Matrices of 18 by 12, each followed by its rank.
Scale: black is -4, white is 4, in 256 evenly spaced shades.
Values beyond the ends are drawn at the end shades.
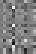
two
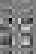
two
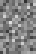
full rank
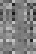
two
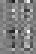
two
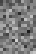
full rank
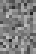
full rank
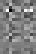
two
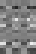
two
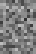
full rank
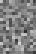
full rank
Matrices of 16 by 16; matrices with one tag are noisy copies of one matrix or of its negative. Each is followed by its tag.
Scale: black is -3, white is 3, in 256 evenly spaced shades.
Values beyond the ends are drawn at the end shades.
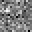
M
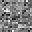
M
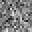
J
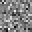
J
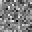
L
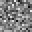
L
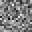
L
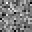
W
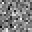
J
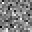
J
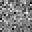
W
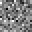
L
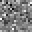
W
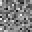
L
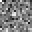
J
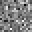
L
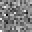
W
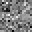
M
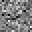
M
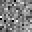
L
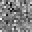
W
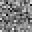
W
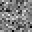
M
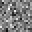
J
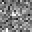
J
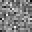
W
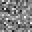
M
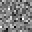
J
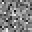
J
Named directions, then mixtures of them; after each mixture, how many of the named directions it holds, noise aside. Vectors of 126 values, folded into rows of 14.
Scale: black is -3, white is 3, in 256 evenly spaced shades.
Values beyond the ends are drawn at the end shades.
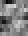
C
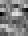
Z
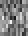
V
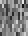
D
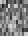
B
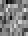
three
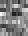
one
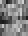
three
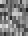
three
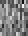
one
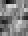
one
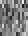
one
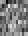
two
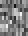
two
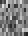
one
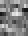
one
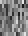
one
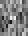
one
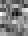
one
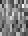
one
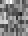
three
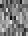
two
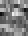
one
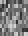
one
